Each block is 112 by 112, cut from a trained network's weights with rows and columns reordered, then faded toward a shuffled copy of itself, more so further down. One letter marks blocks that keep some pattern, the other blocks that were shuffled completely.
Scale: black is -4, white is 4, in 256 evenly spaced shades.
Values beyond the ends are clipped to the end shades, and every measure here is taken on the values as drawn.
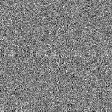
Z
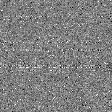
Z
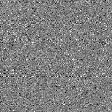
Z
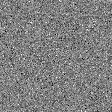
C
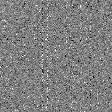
Z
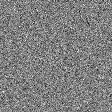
C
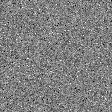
C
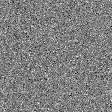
C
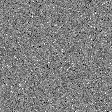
C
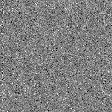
Z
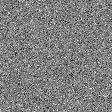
C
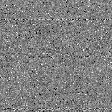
Z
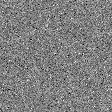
C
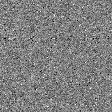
Z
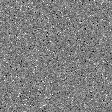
C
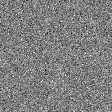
C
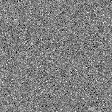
Z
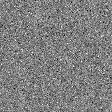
C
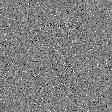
C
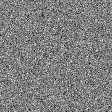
C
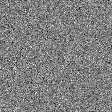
Z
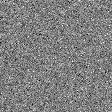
C
